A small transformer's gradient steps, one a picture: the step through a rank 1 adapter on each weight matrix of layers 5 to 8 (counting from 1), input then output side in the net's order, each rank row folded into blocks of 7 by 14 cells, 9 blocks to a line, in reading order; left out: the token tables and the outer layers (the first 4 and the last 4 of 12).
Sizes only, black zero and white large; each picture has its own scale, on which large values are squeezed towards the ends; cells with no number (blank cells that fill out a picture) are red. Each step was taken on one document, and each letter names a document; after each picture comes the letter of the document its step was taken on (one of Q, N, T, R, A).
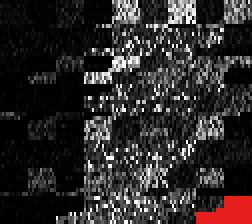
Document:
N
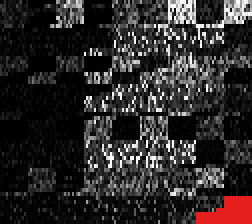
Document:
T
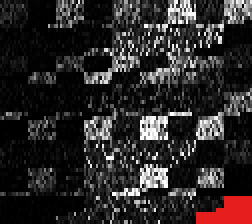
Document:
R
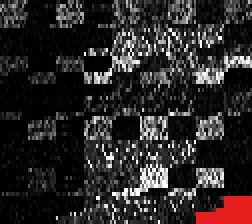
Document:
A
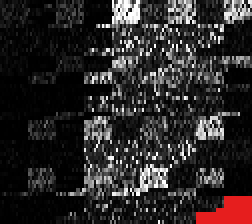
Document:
N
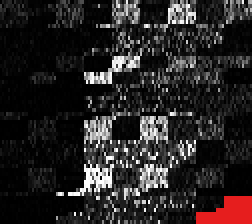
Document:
R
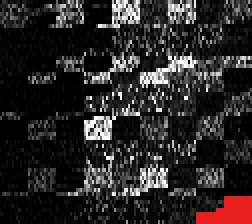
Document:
A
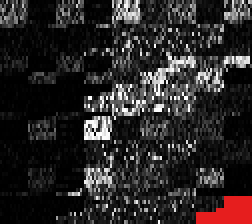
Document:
N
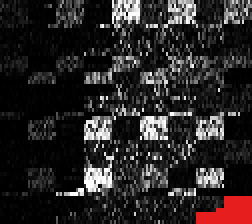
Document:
N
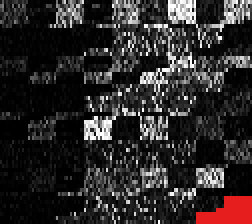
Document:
A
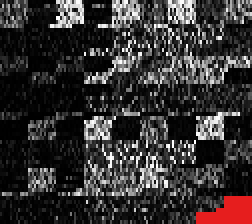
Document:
A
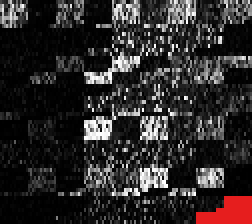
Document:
R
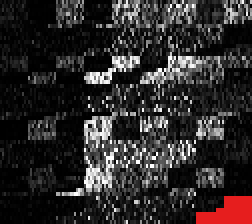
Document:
R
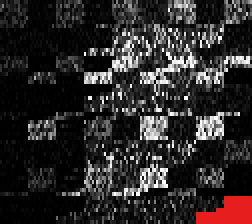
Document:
N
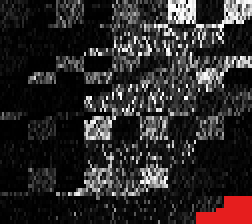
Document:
T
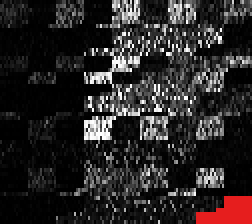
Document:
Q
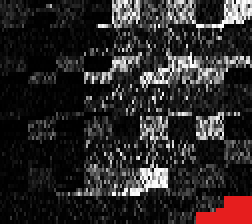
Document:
T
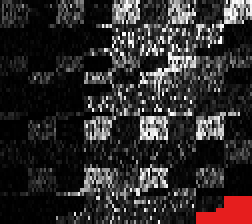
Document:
R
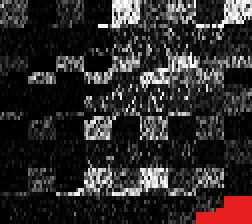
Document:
T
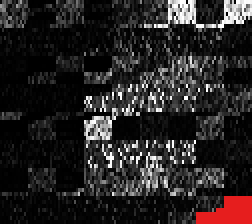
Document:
T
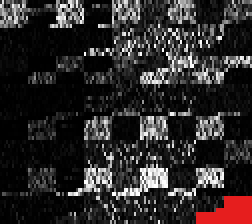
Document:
A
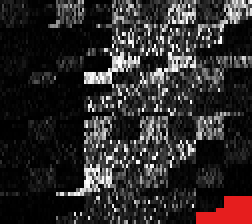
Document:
R
